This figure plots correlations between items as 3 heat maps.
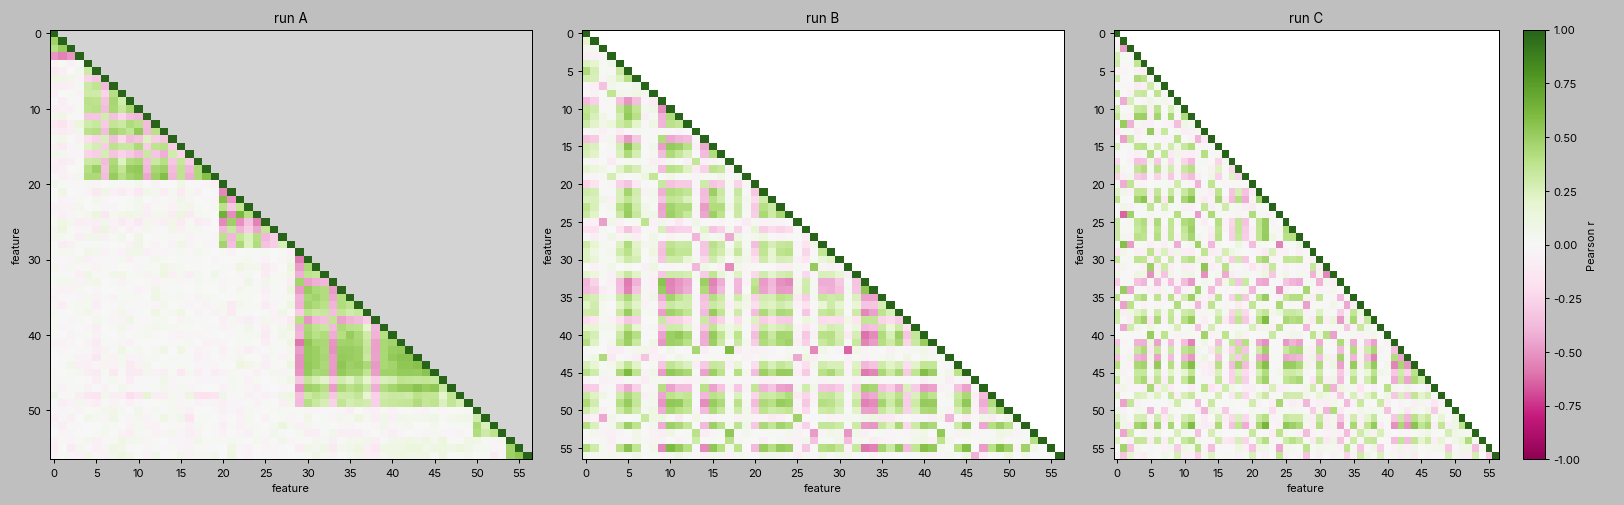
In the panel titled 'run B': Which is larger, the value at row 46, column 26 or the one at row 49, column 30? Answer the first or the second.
the second
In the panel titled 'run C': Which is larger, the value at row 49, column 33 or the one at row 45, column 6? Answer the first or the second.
the second
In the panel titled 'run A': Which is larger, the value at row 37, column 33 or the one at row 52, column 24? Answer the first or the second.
the second
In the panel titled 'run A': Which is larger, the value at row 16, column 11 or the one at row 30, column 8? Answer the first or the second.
the first
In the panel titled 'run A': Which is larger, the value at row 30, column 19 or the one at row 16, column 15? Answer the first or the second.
the first
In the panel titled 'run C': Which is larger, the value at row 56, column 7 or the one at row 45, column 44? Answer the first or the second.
the second
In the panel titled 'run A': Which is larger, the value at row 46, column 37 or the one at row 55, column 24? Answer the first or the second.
the first
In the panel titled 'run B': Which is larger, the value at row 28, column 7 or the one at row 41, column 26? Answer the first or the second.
the first
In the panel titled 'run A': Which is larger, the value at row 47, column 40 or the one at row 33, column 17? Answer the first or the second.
the first
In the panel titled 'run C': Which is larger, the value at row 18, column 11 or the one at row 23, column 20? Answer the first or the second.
the first
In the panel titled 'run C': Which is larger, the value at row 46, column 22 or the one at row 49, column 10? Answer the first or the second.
the first
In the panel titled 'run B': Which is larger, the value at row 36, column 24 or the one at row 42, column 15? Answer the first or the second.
the first
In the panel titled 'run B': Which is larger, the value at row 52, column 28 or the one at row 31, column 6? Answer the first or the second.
the first
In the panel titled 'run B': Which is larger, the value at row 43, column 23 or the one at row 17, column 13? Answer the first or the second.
the second
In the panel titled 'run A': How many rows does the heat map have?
57
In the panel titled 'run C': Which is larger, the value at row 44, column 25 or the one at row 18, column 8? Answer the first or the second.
the first
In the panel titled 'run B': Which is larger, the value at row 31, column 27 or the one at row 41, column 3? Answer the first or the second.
the first
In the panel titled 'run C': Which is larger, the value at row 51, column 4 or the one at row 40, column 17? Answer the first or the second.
the first
